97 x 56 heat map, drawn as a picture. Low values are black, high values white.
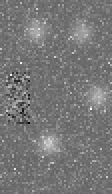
Histogram: skewed, a long tail of high values. Slope: none. Mirror symmetry: none. Bumps: four. Odd patch: rougher, in the middle left. Roughest part: middle left.
